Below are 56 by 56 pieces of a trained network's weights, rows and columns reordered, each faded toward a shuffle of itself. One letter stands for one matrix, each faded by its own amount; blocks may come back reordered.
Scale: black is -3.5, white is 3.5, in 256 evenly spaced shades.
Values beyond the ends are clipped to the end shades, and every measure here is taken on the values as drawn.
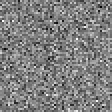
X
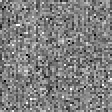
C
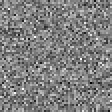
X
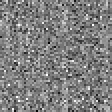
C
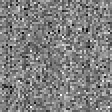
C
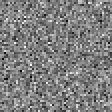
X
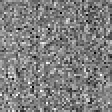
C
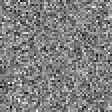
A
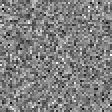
X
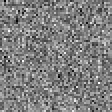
X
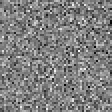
A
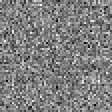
X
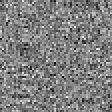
X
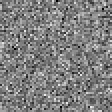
A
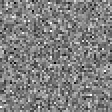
A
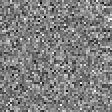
X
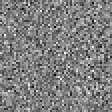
X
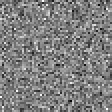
X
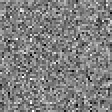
A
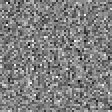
A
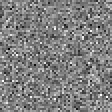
A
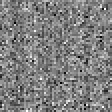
C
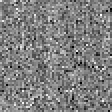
C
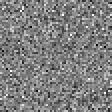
X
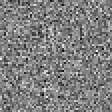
X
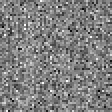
C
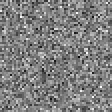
A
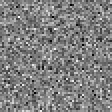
A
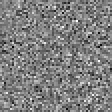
X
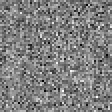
C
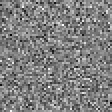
X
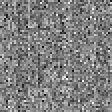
C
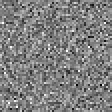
A
